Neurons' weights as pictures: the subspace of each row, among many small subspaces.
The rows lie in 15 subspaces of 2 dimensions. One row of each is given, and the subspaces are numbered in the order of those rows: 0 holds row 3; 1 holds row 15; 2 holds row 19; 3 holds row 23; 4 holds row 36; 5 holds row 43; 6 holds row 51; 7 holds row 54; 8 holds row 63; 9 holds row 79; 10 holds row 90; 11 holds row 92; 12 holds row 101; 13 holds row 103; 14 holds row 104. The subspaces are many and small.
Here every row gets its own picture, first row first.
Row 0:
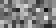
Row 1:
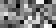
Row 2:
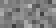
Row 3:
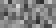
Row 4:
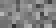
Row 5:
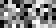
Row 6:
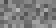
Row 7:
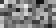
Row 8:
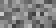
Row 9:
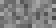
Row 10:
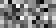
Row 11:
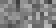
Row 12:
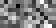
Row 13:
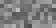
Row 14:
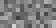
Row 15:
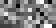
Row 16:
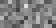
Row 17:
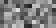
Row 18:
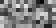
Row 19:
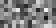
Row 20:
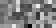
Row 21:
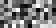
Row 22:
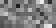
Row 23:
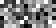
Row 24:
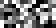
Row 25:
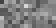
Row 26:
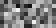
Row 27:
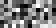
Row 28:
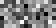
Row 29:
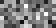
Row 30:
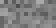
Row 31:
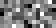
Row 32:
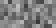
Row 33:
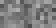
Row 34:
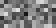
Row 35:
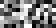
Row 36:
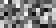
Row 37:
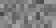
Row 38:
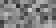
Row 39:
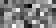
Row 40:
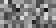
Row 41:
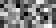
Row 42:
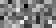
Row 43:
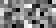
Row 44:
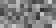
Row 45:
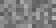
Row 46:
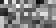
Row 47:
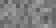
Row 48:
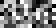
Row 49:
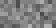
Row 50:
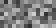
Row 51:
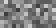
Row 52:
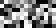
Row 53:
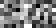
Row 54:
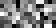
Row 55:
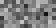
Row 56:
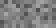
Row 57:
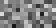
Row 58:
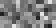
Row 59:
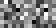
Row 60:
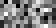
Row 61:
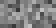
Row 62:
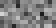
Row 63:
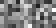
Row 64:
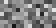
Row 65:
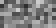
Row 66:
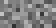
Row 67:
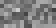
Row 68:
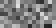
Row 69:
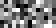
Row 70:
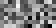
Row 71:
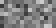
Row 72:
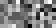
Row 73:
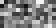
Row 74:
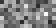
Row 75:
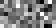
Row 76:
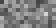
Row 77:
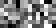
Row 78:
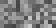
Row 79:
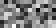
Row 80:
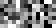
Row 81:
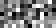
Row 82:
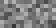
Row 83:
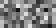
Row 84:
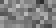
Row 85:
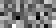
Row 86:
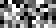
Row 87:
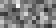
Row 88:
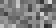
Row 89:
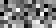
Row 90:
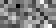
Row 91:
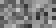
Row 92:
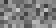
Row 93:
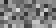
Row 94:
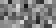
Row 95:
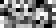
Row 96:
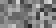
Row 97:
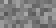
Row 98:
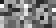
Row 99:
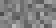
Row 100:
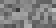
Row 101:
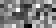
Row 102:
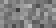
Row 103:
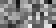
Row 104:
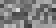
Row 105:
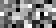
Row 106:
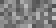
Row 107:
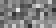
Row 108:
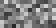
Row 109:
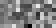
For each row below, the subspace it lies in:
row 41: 7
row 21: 2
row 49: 12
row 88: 8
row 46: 0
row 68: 12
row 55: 3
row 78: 1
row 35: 12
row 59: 11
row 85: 9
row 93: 11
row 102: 7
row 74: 3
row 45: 10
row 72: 8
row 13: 14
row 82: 9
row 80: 13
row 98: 8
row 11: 13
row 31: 5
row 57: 6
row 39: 5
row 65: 13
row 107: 2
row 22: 1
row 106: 10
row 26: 5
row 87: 5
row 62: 5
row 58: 7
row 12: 10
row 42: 0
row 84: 10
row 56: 6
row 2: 5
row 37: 4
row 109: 12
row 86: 11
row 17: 5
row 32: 0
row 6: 11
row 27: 2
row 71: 8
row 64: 6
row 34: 14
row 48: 10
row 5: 6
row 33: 8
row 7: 13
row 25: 0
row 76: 3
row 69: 2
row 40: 11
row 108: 9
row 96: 8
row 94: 0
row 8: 4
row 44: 14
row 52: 14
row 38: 9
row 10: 11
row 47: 4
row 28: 3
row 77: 13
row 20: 12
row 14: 9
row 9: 10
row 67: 14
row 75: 8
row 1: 3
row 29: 3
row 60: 4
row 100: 14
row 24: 9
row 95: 1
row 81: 2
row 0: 2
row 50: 4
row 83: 7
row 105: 7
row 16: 0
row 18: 1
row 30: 0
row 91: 1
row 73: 13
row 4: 7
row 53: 12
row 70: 1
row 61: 14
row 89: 11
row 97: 4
